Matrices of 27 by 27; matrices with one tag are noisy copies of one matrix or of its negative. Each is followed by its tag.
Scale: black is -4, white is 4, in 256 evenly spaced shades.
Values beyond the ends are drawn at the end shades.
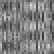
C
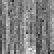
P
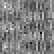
C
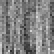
P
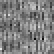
C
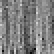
P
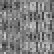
C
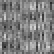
C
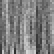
P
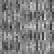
C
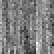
P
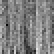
P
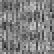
C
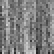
P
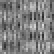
C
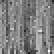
P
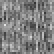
C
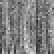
P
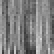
P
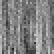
P
